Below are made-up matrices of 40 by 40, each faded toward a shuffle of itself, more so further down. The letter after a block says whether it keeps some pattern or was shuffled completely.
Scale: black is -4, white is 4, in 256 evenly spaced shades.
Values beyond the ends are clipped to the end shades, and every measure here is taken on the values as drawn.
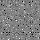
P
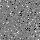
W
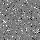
W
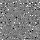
P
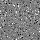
W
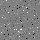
W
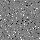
W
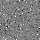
W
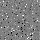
W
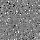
P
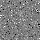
W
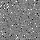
W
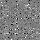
P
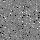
W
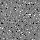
W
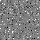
P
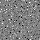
W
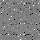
P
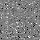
P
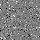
W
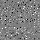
P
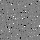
W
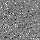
P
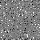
P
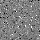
P
